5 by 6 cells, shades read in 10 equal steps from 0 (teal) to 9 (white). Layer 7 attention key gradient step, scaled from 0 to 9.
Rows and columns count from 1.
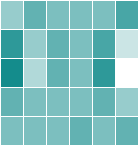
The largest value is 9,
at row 3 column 6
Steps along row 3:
up down up down up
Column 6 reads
2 7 9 5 3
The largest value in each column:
5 6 4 4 4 9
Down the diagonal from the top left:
5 5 3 4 4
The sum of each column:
13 22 18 19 14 26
